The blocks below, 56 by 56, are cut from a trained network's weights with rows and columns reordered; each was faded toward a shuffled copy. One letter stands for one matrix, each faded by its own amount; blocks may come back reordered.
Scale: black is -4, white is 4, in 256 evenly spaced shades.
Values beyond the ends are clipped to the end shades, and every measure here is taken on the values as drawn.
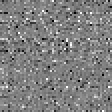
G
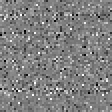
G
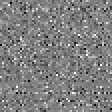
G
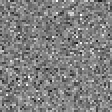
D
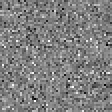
D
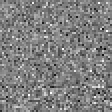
D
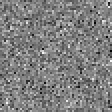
D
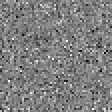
D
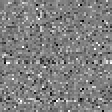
G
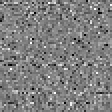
G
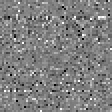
G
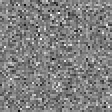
D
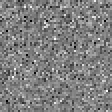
D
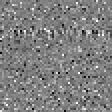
G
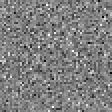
D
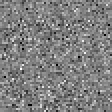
D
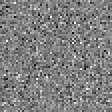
D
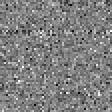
D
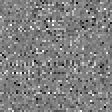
G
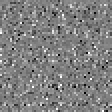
G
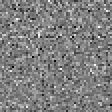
D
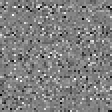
G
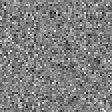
D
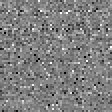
G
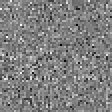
D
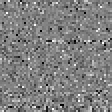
G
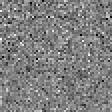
D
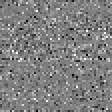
G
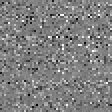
G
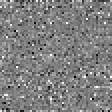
G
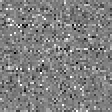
G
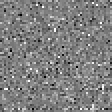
G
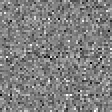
D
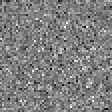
D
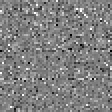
G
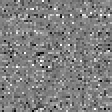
G
